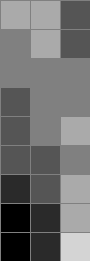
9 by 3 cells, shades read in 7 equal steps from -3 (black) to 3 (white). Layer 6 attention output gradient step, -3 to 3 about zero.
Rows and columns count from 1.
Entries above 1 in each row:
0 0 0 0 0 0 0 0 1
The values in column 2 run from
-2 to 1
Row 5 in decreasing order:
1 0 -1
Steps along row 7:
up up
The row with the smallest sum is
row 8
